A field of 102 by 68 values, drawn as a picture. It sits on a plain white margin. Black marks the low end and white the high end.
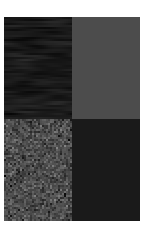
The table splits into 2 rows of 2 panels. Panel 1,1: very low, streaked across, faint in contrast. Panel 1,2: low, flat. Panel 2,1: low, fine-grained. Panel 2,2: very low, flat.
